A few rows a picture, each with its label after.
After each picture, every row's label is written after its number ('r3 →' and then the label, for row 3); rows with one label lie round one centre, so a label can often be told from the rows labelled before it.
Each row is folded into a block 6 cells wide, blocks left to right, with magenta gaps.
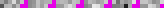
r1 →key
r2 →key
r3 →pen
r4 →pen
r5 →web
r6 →pen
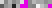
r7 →web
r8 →pen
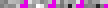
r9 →key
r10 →pen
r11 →web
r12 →web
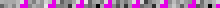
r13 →key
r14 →key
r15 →web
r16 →web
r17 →web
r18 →web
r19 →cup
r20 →web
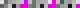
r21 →web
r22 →web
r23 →web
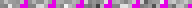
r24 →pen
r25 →pen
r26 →pen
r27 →web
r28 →pen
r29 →web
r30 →pen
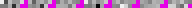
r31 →web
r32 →web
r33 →cup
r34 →web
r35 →pen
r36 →key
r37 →cup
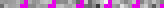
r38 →key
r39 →key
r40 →cup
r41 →web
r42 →pen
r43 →cup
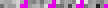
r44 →key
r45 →key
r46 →web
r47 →web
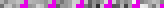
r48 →key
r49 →pen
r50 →key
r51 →web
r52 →web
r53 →cup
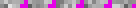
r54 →pen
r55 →key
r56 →key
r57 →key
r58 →cup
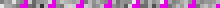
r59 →cup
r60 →web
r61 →pen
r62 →cup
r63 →web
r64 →web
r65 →key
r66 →key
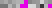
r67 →key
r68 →cup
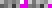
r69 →web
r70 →web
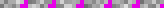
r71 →key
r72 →cup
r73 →pen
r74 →key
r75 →pen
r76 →cup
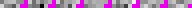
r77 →cup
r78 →web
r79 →web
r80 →key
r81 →web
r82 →cup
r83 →pen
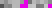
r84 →key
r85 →cup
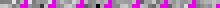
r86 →cup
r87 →web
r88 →pen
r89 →web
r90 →pen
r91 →cup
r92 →key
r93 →key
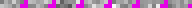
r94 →cup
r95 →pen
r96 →web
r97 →pen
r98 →cup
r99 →key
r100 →key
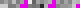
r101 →cup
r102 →web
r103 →key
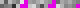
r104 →web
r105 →cup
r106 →cup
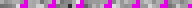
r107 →key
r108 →pen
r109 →web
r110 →key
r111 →cup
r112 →pen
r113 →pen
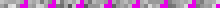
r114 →pen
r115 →pen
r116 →web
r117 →key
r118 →key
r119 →pen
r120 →key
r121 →key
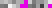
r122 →pen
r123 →web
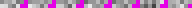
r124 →cup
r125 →cup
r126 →cup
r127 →cup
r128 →cup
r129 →web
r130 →pen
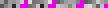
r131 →web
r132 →web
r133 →cup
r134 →cup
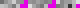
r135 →cup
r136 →cup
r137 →web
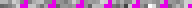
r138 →key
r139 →cup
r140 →key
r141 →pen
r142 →web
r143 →pen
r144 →key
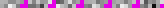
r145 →pen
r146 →web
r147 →cup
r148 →pen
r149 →pen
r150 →web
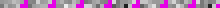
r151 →key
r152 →key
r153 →pen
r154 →cup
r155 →web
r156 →pen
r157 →pen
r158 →web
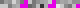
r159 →cup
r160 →web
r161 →cup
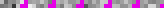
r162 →web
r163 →cup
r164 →pen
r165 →key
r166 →cup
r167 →pen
